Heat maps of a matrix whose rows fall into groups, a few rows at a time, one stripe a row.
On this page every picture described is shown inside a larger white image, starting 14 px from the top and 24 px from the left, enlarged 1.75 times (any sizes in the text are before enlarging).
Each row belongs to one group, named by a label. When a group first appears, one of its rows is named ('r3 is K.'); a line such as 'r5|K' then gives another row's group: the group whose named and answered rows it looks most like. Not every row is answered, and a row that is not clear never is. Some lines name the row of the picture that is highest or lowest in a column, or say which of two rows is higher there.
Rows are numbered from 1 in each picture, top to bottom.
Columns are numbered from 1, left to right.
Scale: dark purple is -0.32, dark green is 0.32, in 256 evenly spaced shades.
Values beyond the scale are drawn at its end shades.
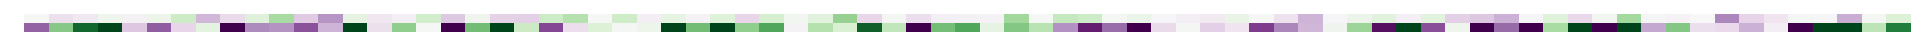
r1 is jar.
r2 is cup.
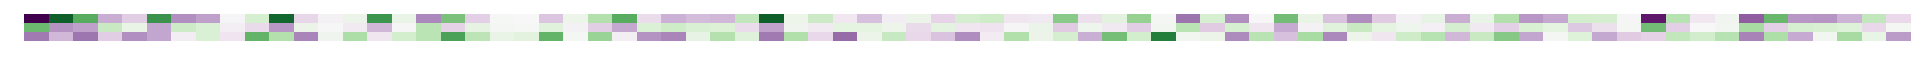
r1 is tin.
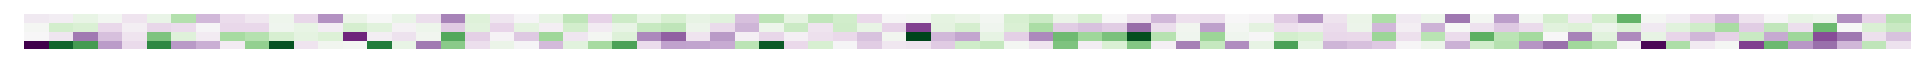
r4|tin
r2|cup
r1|jar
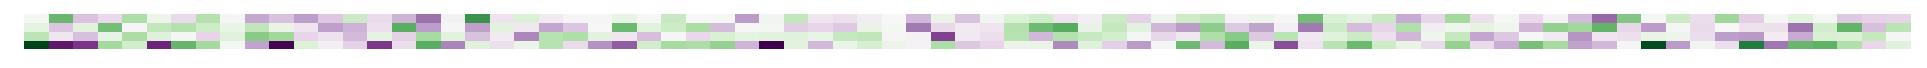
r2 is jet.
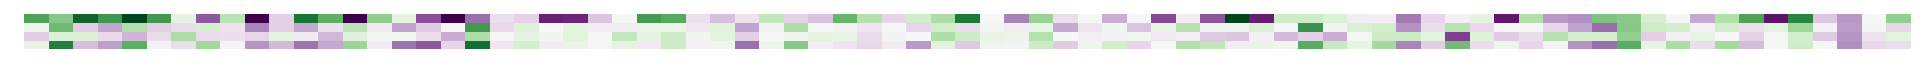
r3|jar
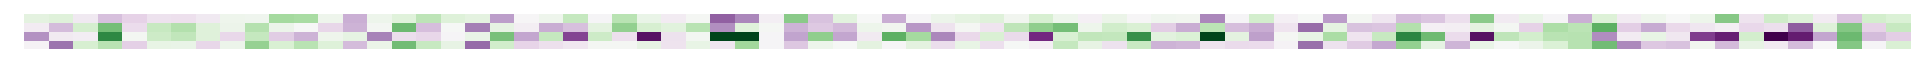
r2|jet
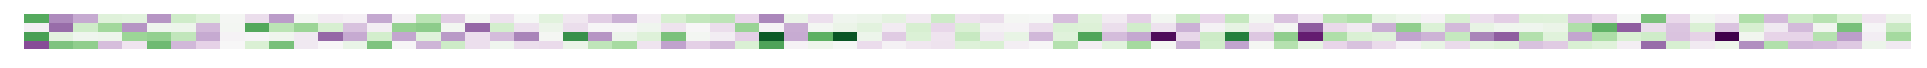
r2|jet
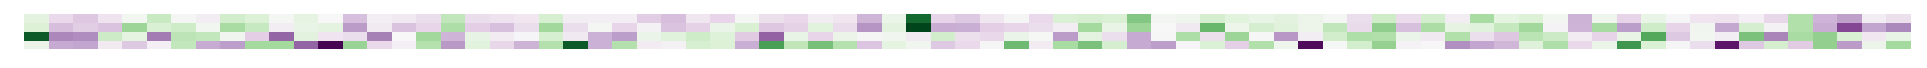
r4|jar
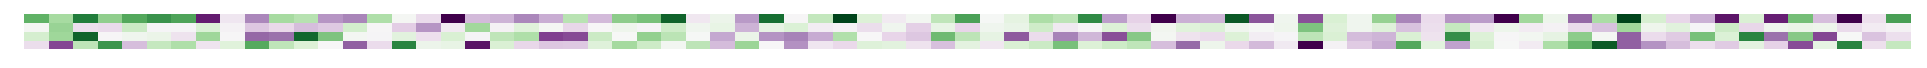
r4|jet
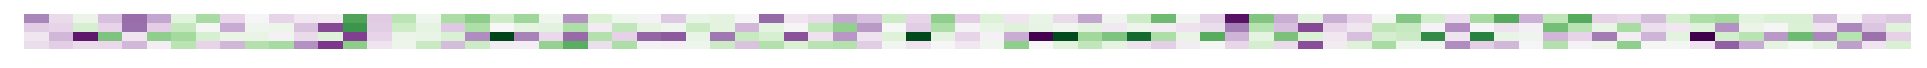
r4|jar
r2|jar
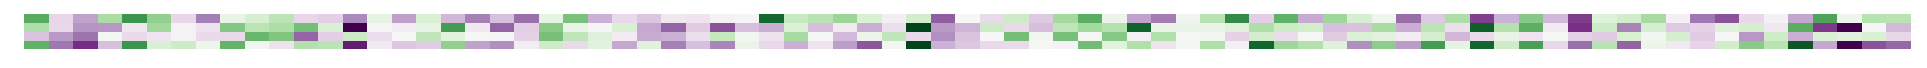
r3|jar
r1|jar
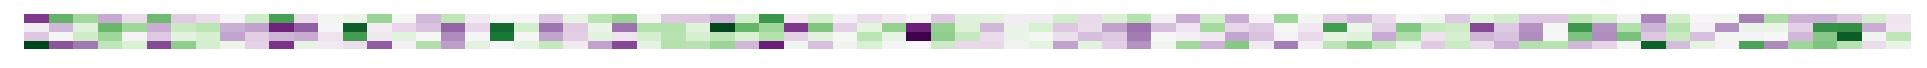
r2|cup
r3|cup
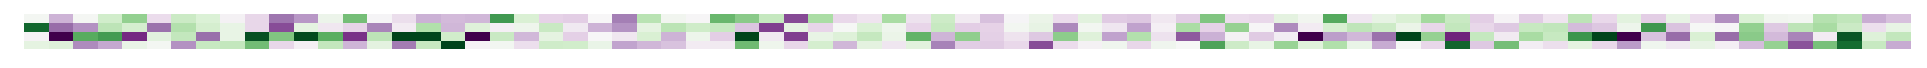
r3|jet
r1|cup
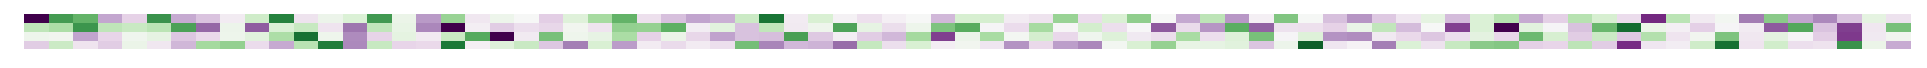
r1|tin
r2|jar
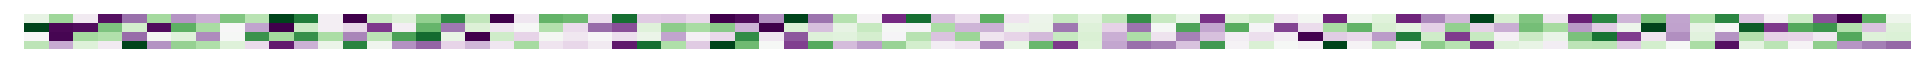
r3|jet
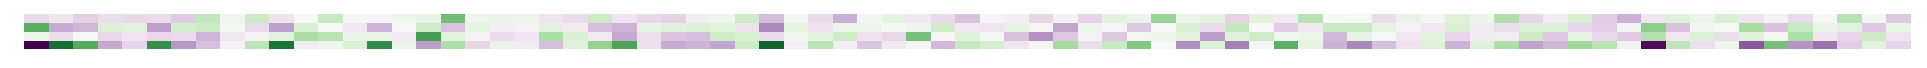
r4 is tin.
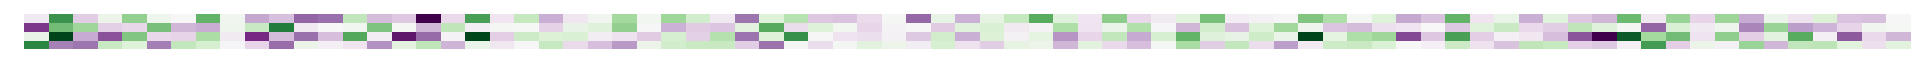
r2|tin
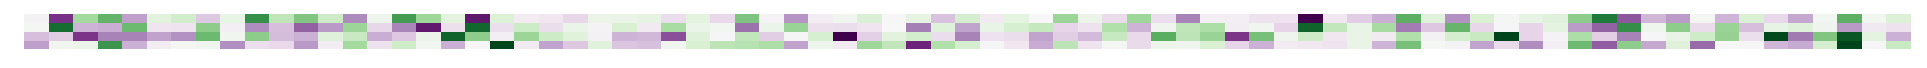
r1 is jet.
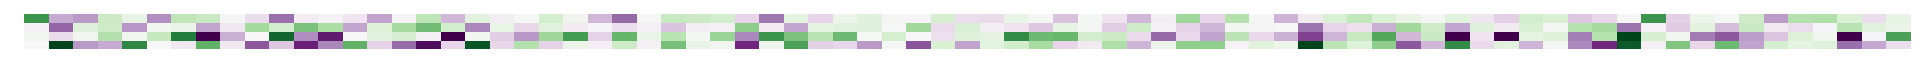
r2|jet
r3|jar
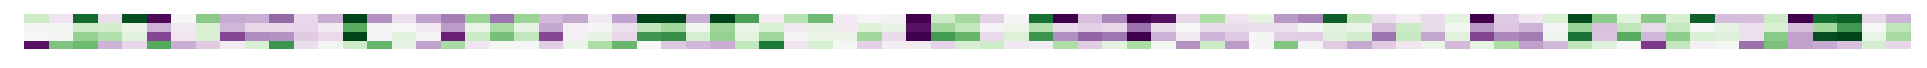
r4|tin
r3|cup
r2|cup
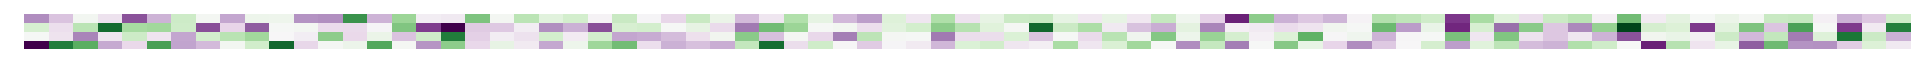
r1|jar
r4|tin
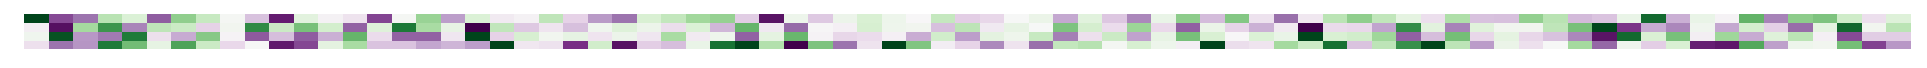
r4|cup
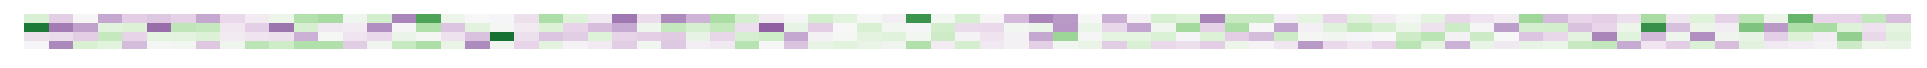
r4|jet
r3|cup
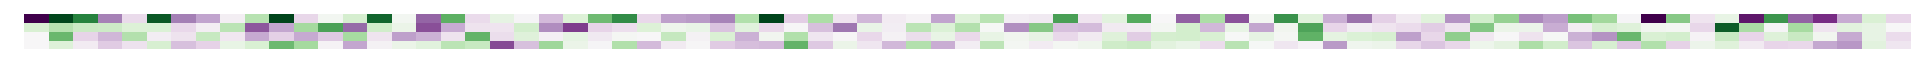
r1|tin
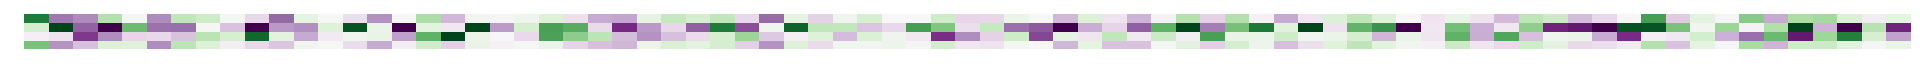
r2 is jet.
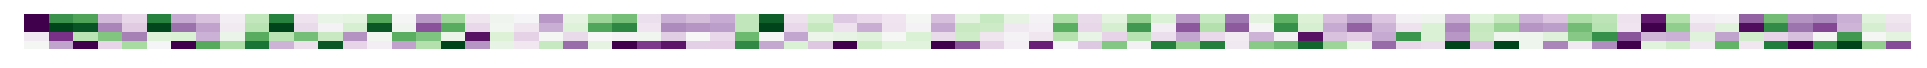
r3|jet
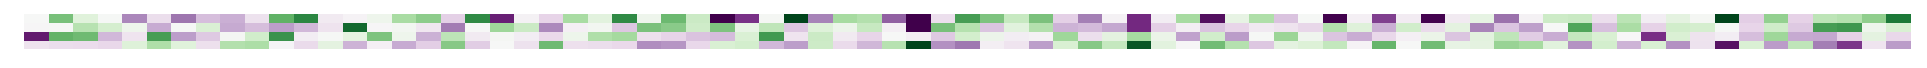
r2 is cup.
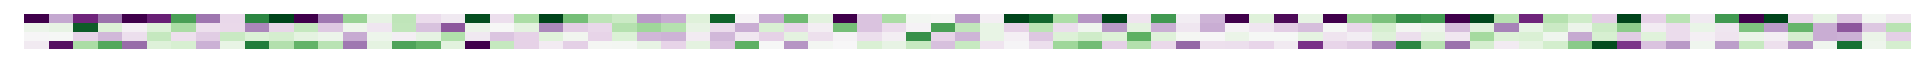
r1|jar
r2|jar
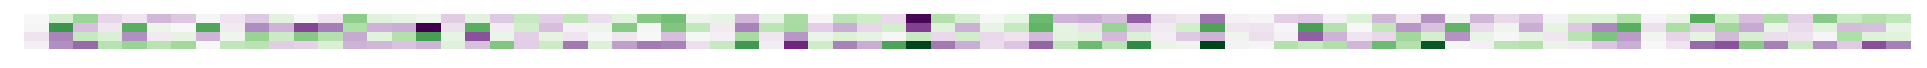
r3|jet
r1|cup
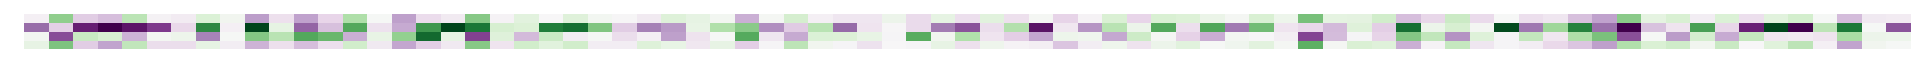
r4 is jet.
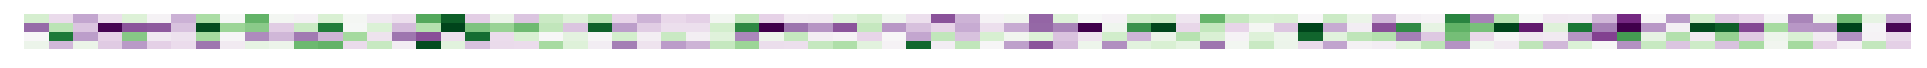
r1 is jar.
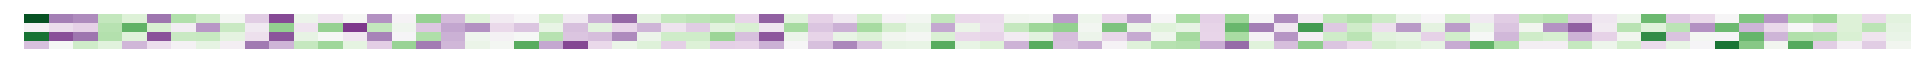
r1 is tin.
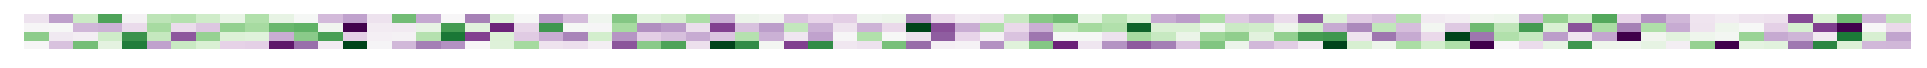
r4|cup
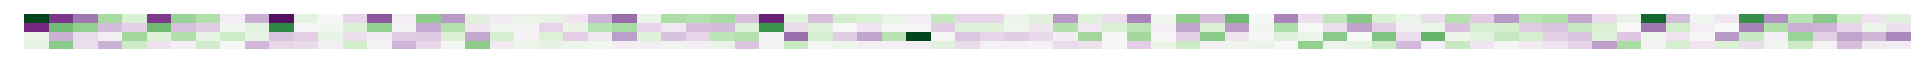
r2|tin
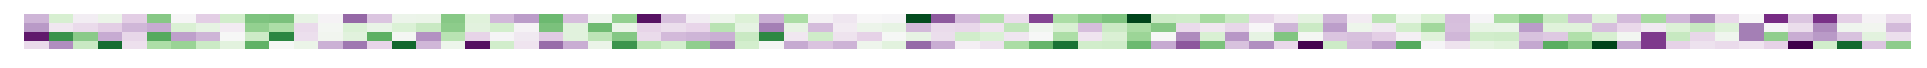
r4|jet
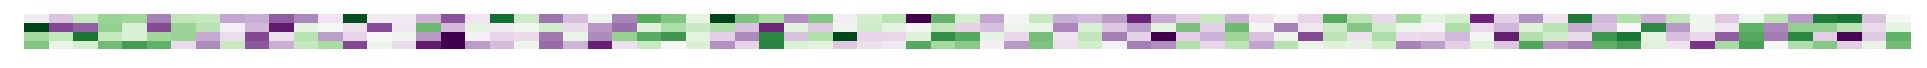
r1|cup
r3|jar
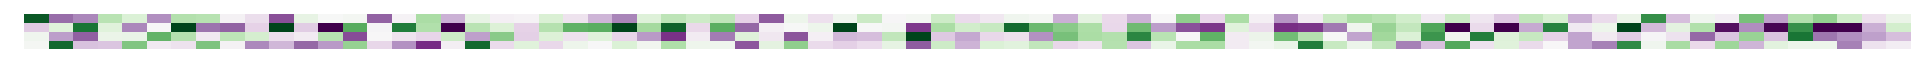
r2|jar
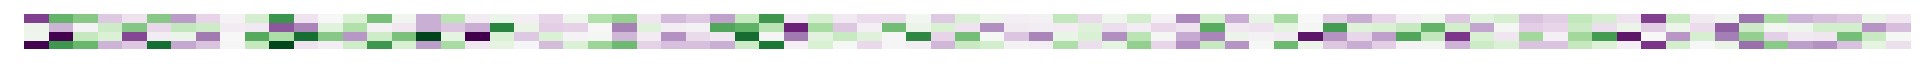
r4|tin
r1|tin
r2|cup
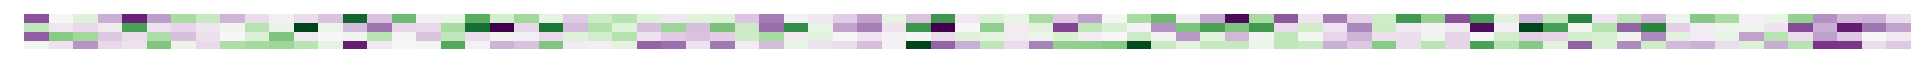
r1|jar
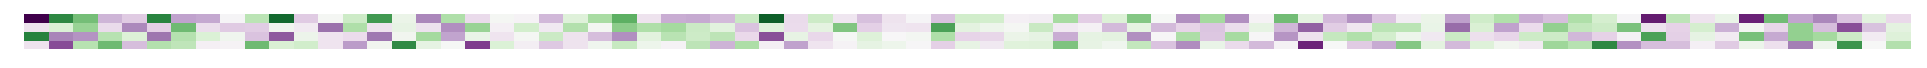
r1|tin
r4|jet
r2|jar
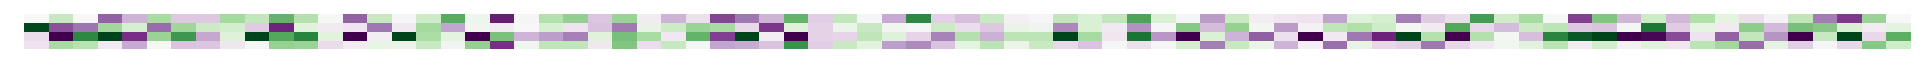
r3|jet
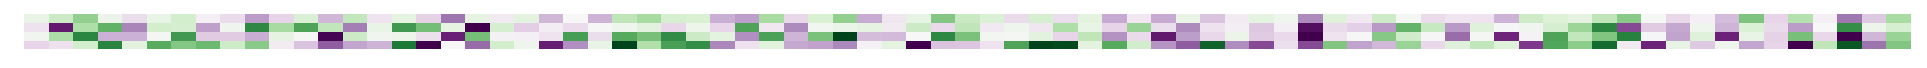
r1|jar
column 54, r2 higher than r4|No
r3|jar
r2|jet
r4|jet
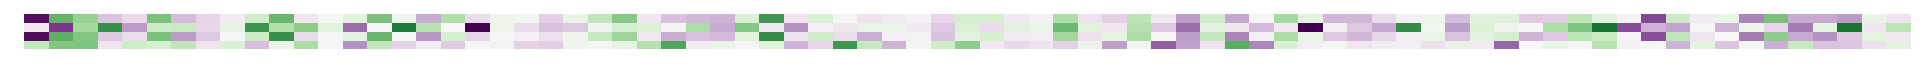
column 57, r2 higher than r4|Yes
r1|tin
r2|jet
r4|jar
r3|tin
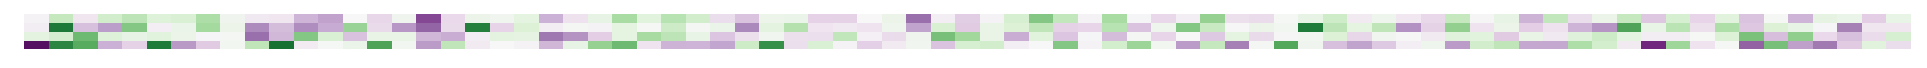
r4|tin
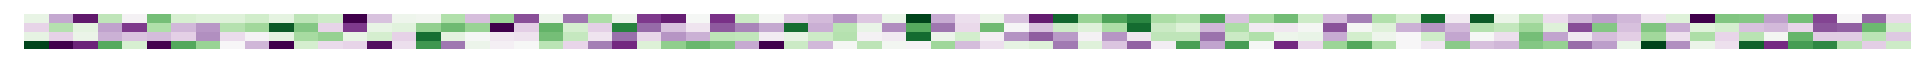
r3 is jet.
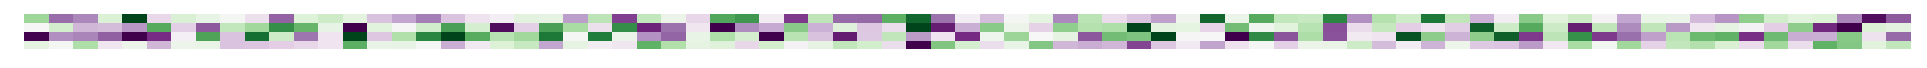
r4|cup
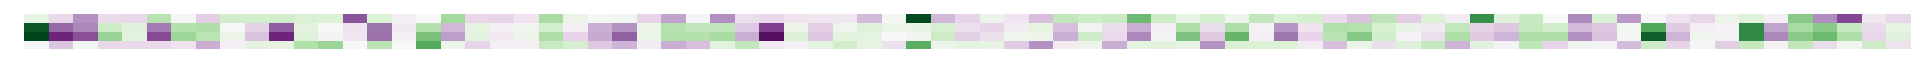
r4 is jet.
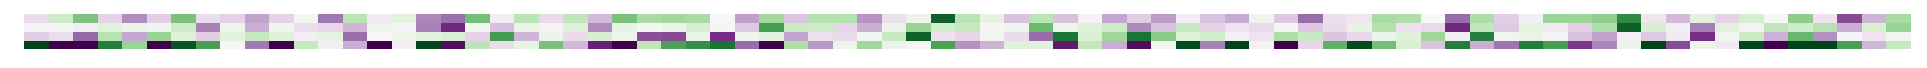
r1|jar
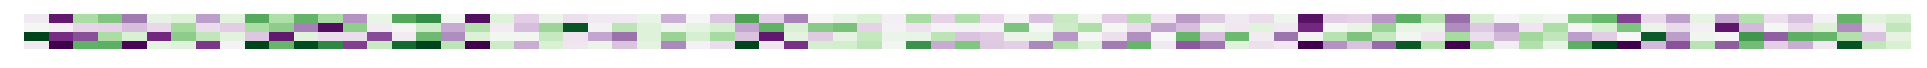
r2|jar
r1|jet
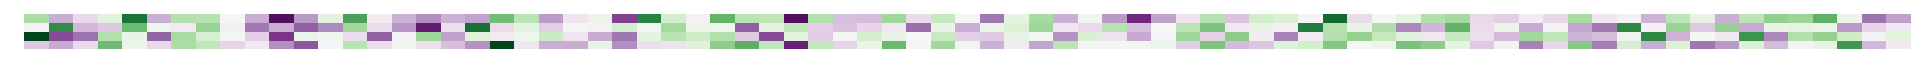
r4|cup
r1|cup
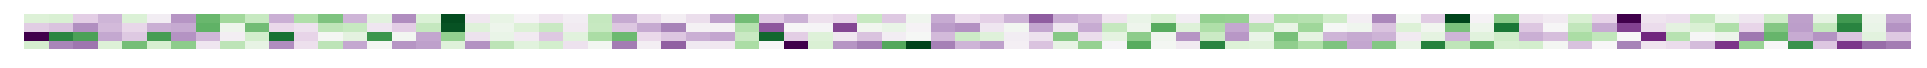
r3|tin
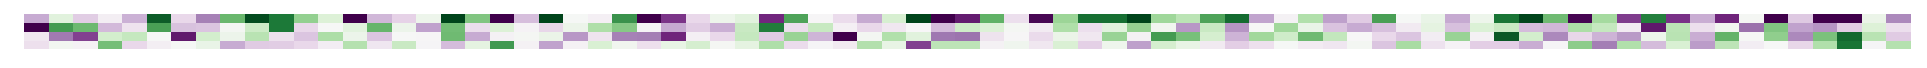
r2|tin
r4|cup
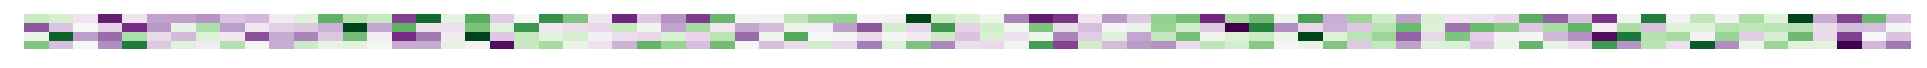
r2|jar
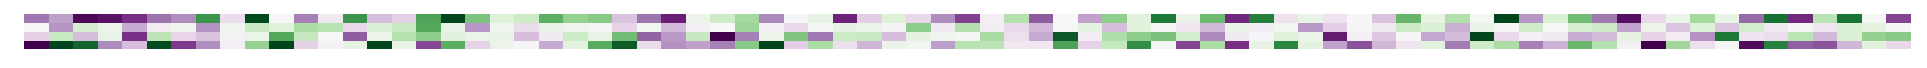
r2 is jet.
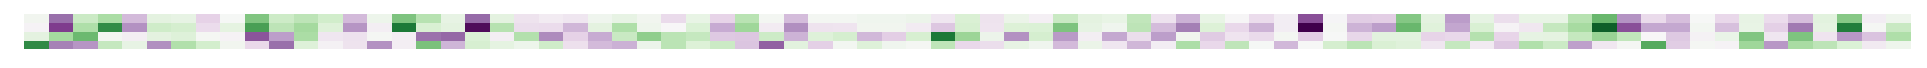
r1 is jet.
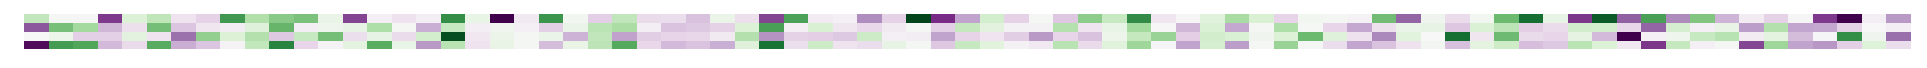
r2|tin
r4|tin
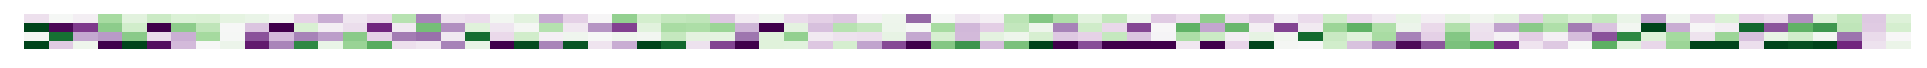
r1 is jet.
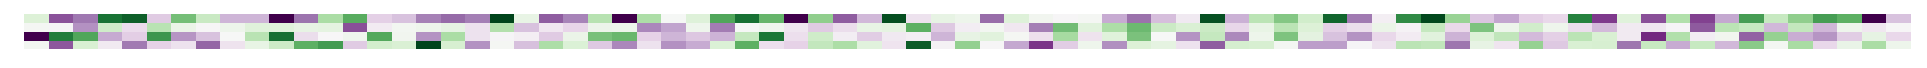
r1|cup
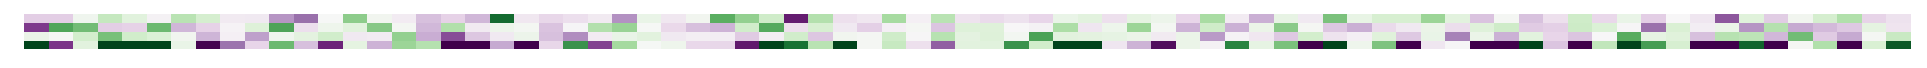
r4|jar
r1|cup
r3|jar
